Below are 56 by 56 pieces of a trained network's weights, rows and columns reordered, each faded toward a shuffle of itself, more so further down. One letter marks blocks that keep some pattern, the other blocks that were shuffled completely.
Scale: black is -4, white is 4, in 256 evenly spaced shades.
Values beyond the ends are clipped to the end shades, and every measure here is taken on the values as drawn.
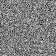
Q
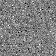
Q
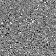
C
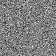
Q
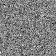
Q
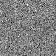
C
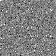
C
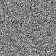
C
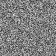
C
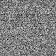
C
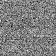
C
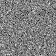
Q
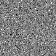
C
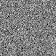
C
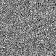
Q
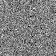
C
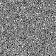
C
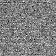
C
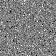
Q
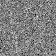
Q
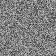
Q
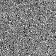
Q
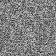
C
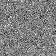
Q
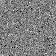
Q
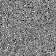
C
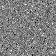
Q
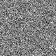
Q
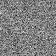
C
